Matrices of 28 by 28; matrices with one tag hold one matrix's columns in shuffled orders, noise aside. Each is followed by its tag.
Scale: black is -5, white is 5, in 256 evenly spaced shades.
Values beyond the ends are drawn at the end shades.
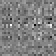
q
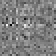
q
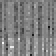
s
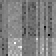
s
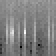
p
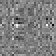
q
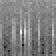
p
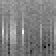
p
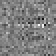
q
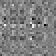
q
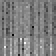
s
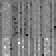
s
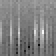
p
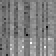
s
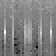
p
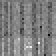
s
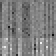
s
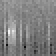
p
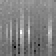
p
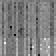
s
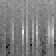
p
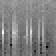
p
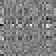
q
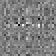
q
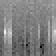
p
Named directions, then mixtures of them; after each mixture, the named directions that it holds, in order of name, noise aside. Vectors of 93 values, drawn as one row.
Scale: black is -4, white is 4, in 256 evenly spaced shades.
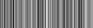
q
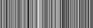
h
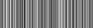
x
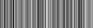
q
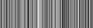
h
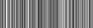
h, x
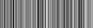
q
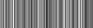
q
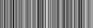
q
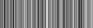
q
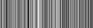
h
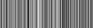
h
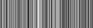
h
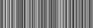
x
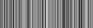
h, q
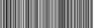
h, x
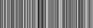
q, x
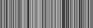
h, q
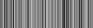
h, q
